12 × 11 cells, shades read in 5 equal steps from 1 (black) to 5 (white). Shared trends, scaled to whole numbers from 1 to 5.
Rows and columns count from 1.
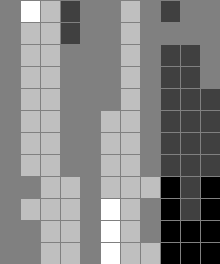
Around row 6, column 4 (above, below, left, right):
3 3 4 3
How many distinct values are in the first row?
4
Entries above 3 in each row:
3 3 3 3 3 4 4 4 5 5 4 5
